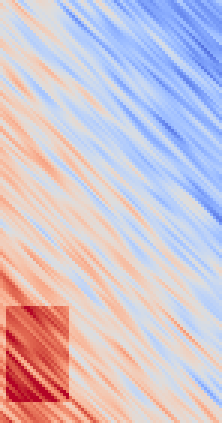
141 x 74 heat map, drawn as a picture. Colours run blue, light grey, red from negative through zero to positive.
The top right is the ninth with the lowest average. On average the colour sits 50% of the way up the scale. Neither half mirrors the other. Values rise toward the bottom left. The grain runs diagonally down to the right. There are no lone odd cells. The bottom left is the ninth with the highest average. An odd patch, higher than its surroundings, sits in the bottom left.
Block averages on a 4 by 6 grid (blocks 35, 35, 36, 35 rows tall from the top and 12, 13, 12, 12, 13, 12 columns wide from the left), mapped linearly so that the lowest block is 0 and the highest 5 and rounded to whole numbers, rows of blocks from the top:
221100 | 322111 | 332221 | 553322
